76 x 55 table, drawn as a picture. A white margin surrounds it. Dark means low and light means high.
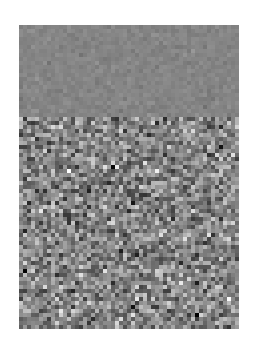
A horizontal seam about 30% of the way down splits the table, and the top part is calmer. There are no regular stripes. The halves do not mirror each other. There is no overall slope.
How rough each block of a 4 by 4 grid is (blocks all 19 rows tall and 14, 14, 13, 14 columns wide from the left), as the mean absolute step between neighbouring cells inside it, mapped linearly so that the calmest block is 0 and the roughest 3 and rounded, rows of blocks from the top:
0 0 0 0 / 2 2 2 2 / 3 3 3 3 / 3 3 3 3
